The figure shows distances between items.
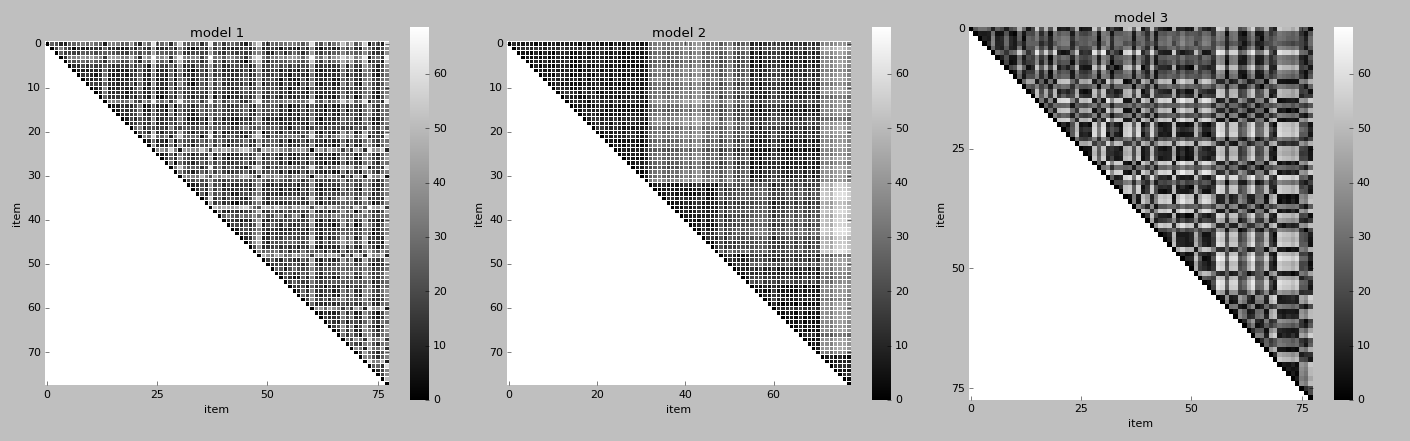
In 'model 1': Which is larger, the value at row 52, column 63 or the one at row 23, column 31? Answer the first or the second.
the first
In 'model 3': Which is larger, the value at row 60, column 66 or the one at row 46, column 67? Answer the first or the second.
the first
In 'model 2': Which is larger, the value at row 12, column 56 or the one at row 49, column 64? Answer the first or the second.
the second
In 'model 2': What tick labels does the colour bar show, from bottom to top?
0, 10, 20, 30, 40, 50, 60
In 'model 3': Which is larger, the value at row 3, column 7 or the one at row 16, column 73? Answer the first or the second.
the second
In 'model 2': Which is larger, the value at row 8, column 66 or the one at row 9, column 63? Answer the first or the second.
the first
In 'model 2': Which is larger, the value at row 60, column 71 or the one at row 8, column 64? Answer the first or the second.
the first
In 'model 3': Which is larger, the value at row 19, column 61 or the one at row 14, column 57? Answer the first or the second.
the second
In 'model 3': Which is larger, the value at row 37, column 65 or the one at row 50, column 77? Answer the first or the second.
the first
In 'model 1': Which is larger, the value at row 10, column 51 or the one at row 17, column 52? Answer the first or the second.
the first
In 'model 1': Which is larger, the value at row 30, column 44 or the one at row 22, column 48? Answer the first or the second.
the first
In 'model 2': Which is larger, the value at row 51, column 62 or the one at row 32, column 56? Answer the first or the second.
the second
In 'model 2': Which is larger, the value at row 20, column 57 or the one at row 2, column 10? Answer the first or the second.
the first
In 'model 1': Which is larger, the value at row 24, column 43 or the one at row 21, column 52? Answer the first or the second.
the first
